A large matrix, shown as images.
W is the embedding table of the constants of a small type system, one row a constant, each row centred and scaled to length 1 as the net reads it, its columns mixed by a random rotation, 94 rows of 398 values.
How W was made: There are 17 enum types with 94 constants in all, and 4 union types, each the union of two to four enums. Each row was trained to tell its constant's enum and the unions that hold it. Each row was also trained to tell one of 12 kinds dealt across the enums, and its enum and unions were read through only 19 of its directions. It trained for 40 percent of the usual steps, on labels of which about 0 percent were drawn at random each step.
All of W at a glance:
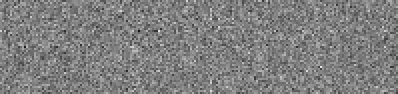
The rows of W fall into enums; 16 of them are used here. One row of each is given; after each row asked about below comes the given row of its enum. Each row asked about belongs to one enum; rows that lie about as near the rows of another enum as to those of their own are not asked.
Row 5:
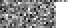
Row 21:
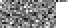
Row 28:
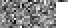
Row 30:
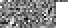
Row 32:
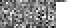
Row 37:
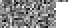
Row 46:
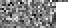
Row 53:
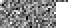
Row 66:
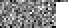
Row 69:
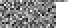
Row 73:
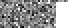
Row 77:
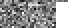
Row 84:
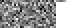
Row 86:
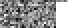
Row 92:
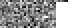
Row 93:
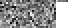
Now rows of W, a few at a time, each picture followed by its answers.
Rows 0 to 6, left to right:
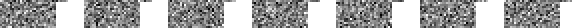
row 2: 84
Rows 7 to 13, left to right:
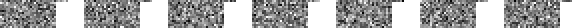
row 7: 37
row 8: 86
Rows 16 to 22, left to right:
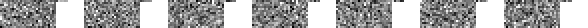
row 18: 28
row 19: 53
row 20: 77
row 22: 86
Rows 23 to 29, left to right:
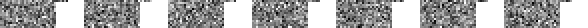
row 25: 30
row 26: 86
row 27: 73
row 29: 73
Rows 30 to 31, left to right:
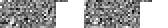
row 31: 30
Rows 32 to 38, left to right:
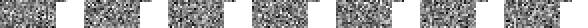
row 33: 66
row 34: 73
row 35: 86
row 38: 37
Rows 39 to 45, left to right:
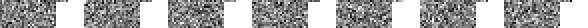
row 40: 53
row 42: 92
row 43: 21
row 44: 30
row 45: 92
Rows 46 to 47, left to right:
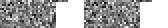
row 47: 46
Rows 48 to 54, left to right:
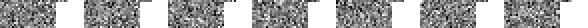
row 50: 53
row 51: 46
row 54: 32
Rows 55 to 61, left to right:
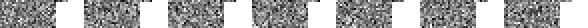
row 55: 5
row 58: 92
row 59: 66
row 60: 93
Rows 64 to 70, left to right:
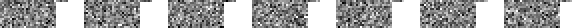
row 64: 93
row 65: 77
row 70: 77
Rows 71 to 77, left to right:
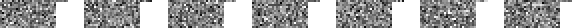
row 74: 66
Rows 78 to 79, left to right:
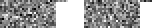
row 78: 5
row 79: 66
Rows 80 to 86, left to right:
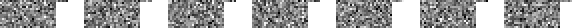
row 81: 5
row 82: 53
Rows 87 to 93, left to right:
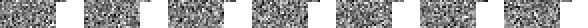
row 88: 77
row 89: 73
